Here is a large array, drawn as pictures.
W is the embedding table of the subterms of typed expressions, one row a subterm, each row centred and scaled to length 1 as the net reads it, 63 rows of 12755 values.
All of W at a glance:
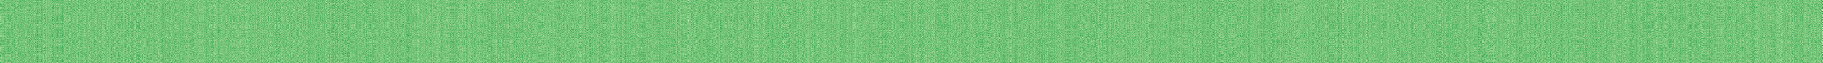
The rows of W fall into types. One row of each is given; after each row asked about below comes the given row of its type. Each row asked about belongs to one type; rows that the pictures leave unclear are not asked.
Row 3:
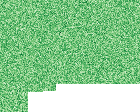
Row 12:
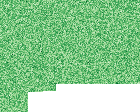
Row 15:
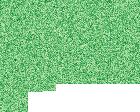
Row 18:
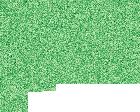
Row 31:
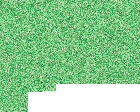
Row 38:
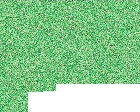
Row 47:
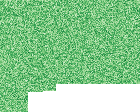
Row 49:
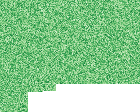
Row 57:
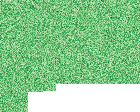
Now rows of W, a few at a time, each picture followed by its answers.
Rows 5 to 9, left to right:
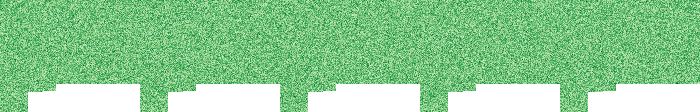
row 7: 57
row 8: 15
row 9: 12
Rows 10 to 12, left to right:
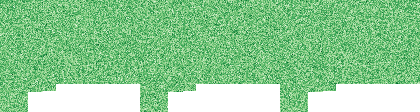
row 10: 12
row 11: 3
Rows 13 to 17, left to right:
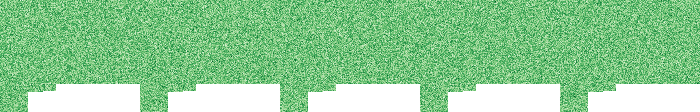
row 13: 49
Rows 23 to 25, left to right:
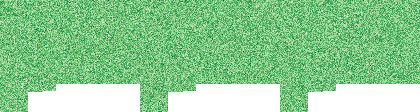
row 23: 47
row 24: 15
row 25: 31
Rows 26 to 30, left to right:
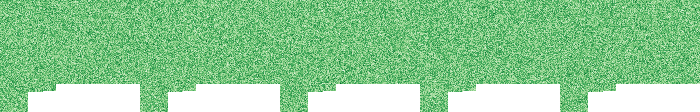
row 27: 31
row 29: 18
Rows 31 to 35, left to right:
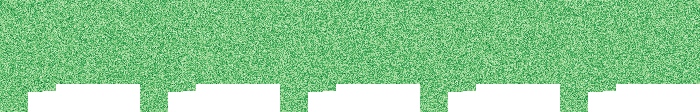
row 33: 47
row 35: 47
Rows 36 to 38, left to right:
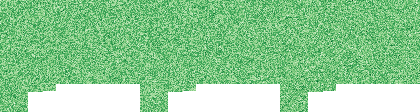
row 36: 49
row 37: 18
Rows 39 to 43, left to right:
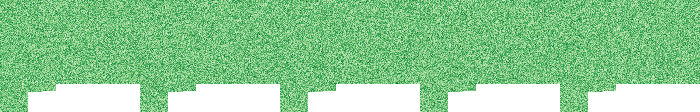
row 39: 49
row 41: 12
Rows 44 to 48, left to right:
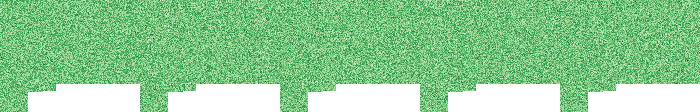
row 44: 12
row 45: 49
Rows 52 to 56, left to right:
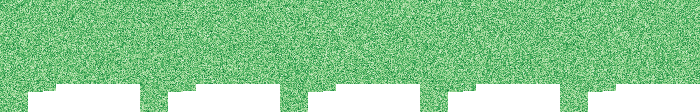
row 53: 15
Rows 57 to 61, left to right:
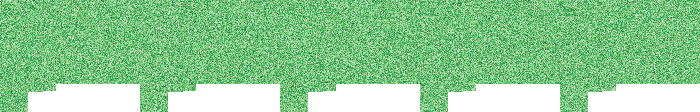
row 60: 15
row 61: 18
